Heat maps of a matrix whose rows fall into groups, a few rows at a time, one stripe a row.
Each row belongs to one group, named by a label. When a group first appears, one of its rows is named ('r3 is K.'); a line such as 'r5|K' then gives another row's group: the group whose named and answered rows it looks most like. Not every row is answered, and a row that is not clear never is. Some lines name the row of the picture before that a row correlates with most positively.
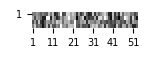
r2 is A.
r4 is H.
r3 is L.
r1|A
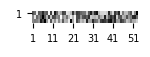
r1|A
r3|L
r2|H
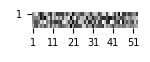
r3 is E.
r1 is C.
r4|L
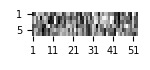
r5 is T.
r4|A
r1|A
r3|C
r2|C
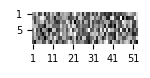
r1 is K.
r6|H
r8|A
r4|H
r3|K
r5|C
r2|E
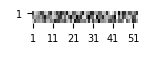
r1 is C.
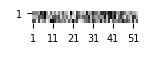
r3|E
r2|H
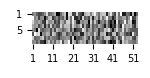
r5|L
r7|K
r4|K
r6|C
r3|H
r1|C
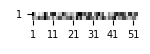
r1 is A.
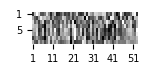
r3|K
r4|H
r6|K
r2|E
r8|L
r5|K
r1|C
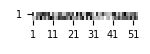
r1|T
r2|C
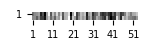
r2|L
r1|L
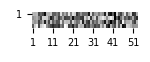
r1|H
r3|K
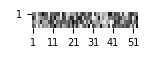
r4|E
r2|A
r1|A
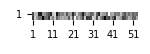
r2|T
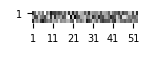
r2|L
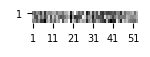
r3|L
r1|K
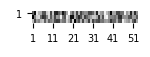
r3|K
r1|A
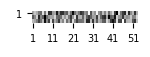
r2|T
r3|K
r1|C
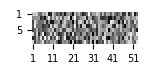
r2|L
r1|C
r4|T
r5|A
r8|K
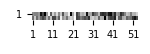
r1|L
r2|H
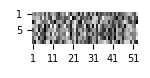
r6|L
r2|C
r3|A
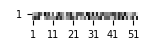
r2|E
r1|K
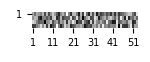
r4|E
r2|C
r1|K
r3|H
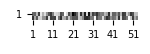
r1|E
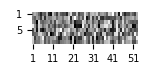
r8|K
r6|E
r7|K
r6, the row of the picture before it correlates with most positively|2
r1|C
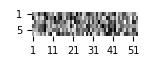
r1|T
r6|C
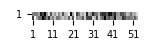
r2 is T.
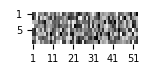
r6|E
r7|A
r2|E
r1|A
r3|H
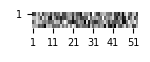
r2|C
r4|H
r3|E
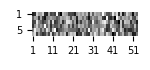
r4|E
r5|C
